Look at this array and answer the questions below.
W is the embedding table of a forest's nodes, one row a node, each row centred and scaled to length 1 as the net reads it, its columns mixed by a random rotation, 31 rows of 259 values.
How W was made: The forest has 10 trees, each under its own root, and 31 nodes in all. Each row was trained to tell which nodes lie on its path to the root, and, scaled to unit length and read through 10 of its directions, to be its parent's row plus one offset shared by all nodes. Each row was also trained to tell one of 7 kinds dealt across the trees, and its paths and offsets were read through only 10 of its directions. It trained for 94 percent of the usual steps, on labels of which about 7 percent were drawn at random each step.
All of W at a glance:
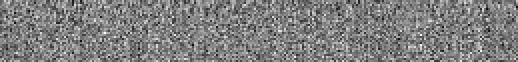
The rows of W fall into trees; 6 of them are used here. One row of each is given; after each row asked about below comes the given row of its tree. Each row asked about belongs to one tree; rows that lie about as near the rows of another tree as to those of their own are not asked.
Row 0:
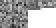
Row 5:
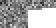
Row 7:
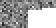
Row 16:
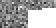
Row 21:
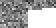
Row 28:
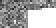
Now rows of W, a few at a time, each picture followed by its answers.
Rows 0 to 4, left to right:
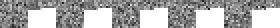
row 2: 16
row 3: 16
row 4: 5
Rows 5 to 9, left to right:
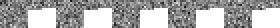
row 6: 5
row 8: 21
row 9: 0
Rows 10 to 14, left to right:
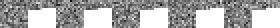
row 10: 0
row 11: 5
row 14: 7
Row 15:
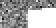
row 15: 28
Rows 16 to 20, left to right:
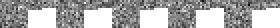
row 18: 5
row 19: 16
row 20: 0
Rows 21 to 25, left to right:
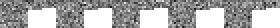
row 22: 5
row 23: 7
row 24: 21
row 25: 7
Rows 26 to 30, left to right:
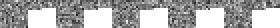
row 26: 0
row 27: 21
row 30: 0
